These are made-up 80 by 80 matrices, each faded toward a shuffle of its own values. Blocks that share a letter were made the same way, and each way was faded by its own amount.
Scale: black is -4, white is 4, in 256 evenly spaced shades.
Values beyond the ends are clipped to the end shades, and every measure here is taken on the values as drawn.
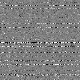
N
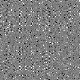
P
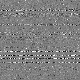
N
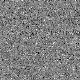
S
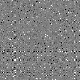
P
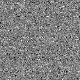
S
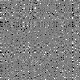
P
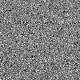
S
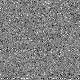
S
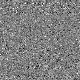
S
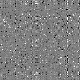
P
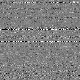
N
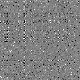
P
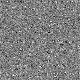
S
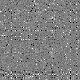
P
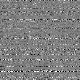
N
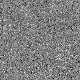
S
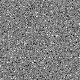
S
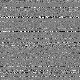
N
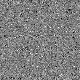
S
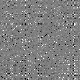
P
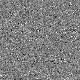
S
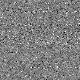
S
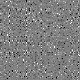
P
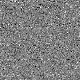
S
